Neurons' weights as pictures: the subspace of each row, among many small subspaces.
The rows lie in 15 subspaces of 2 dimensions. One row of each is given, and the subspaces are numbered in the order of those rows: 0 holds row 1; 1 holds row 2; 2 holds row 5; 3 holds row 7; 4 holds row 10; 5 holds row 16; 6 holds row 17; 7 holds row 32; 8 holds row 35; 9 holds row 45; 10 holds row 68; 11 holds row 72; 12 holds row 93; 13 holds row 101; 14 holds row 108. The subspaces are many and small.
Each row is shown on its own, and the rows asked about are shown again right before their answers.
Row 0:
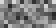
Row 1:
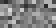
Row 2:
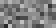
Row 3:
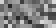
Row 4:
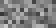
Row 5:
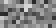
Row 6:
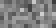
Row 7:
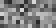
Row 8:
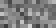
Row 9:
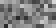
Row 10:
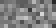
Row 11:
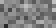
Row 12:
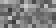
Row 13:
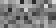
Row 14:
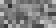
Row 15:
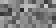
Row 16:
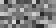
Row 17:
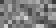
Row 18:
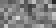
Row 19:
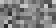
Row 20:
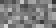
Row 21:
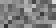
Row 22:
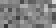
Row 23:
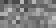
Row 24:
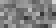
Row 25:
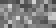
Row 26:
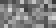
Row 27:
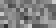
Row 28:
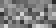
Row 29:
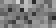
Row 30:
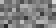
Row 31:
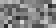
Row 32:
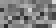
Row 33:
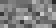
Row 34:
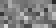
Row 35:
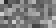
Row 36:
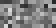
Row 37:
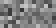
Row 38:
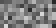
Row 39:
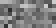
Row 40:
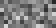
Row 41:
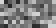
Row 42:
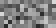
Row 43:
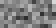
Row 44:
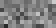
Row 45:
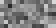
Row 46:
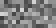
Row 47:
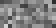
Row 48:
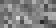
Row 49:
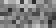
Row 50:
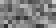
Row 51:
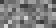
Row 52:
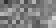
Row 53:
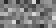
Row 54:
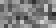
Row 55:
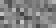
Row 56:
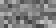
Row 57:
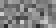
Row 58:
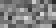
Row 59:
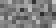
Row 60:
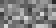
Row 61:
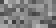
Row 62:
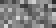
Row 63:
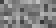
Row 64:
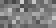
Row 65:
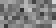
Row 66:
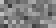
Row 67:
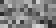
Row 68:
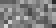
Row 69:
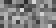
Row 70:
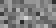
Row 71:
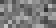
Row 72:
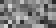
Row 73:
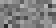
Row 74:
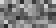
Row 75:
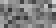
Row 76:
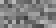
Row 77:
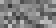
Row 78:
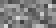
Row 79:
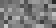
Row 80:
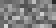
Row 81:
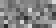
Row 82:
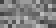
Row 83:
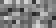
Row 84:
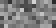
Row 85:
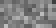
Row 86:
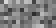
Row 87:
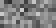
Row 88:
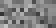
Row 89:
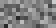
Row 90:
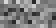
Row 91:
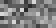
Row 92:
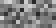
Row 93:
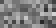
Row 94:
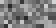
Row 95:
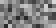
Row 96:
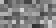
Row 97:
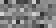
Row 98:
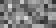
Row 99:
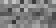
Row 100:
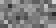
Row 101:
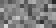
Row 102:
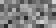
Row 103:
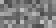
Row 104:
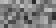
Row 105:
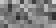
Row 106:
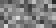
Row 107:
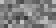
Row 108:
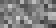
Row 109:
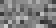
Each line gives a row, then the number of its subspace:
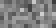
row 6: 4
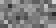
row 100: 9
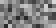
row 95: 6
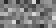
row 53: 5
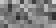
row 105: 9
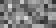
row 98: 11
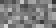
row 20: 2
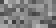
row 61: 8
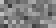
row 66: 8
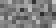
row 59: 4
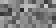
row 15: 0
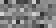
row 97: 5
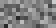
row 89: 1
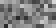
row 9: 6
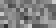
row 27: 3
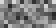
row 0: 9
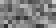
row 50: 6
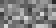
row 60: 7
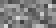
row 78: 1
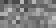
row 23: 9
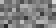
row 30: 2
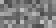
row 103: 12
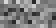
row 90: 5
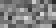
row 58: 4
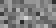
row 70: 4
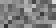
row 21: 7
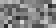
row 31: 1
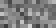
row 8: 3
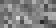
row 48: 14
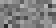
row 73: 1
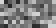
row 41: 8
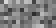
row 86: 12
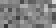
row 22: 10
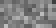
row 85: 7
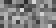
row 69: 3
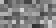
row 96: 12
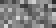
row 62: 10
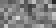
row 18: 13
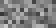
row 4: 10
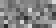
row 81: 3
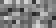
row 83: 12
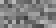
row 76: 5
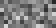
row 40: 13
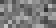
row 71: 6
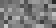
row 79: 13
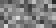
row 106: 13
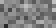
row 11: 2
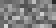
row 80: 7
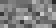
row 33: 4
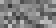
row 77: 14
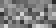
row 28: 7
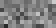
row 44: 13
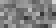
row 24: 4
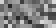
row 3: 14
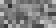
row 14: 9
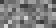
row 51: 2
